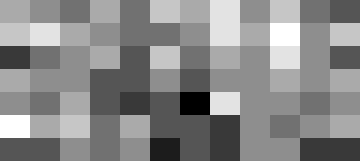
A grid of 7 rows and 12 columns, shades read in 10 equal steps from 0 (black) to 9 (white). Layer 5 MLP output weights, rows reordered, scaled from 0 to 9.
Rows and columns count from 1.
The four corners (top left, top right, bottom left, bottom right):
6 3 3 2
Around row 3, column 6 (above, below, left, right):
4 5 3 4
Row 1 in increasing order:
3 4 4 4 5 5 6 6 6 7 7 8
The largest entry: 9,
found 2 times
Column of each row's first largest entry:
8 10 10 1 8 1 3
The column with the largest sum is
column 10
